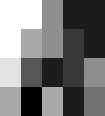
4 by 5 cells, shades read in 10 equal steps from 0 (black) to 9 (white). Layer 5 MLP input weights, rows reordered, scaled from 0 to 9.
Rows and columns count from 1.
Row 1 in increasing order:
1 1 5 9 9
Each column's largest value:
9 9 6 2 5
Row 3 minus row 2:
-1 -3 -4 0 4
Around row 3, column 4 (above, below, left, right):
2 1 1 5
